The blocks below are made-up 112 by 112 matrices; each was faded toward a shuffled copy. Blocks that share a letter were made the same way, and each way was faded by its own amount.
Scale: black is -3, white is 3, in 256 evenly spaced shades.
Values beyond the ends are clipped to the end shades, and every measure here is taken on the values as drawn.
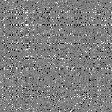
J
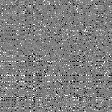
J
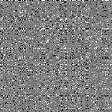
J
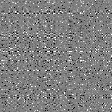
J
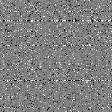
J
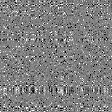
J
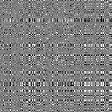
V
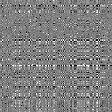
V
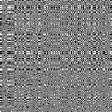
V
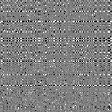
V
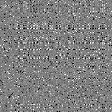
J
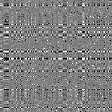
V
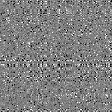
J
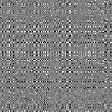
V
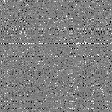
J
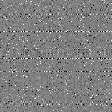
J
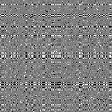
V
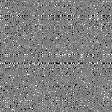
J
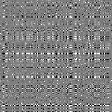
V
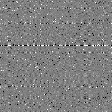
J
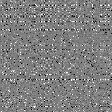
J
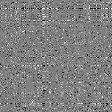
J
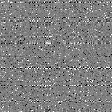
J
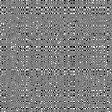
V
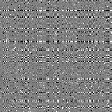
V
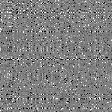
J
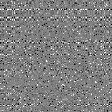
J
